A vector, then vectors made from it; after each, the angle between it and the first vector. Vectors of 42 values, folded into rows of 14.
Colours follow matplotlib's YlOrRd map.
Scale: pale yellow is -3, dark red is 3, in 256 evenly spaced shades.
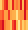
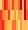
nearly parallel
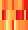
orthogonal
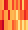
nearly parallel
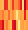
nearly parallel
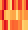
partly aligned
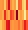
partly opposed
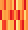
orthogonal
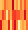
partly aligned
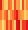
nearly opposite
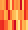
nearly parallel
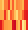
partly aligned
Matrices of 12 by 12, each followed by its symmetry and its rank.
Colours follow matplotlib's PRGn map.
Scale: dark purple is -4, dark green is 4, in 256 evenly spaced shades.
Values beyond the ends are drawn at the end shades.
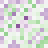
symmetric, full rank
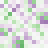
antisymmetric, full rank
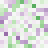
antisymmetric, full rank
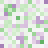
symmetric, full rank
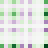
symmetric, rank one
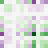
symmetric, rank two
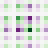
symmetric, rank one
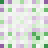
symmetric, rank two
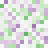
antisymmetric, full rank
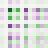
symmetric, rank one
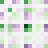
symmetric, rank two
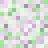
symmetric, full rank
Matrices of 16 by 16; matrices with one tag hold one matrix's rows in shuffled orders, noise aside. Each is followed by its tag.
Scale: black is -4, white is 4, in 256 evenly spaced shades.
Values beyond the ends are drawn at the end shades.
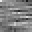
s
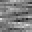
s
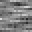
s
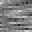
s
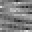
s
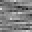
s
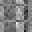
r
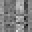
r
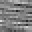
s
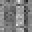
r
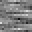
s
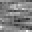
s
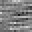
s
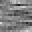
s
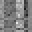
r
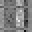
r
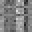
r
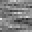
s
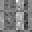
r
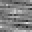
s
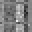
r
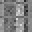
r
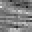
s
